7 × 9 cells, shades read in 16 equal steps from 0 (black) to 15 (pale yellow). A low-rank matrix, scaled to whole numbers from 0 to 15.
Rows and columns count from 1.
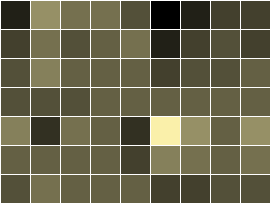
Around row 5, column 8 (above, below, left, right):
6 6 9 9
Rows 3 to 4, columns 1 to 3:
5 8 6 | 5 5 5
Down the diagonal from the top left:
2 7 6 6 3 8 4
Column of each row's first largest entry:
2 2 2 4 6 6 2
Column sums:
35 45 42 43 37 39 37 37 41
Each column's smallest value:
2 3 5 6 3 0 2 4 4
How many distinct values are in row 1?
6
